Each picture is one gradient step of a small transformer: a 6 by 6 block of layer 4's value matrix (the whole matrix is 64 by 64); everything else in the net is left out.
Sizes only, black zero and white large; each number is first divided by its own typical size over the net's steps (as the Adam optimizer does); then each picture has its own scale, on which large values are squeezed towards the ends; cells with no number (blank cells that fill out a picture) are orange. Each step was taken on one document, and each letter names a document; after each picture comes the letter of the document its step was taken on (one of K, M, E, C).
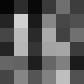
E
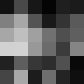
E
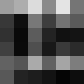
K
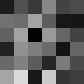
E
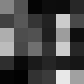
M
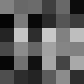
E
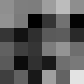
M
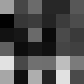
K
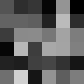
E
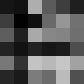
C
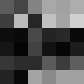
C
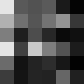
M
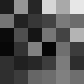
C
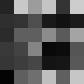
C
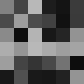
M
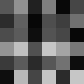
E
